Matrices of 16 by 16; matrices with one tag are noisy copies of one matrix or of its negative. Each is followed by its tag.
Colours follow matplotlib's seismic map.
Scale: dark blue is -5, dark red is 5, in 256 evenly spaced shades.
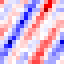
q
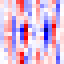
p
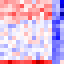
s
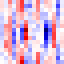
p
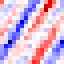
q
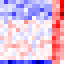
s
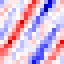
q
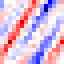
q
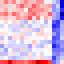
s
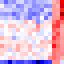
s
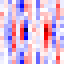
p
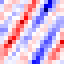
q
